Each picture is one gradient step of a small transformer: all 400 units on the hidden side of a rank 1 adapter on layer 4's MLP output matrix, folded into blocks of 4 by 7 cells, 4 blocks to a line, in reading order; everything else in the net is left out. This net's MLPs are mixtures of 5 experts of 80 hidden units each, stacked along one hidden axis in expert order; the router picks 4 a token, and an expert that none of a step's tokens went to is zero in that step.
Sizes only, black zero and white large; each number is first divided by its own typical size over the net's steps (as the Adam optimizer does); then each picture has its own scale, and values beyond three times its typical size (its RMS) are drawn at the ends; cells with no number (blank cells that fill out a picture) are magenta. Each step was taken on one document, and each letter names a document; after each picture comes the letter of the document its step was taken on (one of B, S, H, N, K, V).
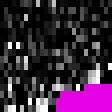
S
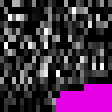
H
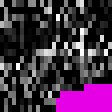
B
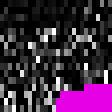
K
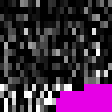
S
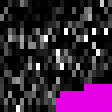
K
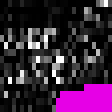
K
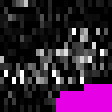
H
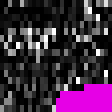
K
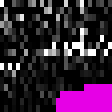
B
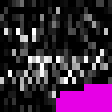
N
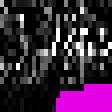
B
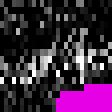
B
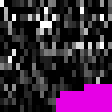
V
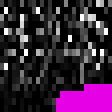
H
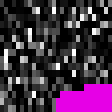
S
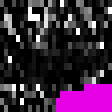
V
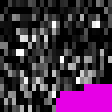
N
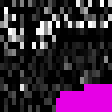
V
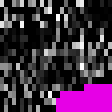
B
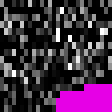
B
